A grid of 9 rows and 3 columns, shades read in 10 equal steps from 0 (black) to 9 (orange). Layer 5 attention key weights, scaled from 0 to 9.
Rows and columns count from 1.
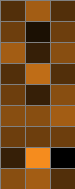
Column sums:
36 42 33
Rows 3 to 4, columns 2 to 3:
2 5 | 7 3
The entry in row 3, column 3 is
5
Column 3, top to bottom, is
3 4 5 3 5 6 4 0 3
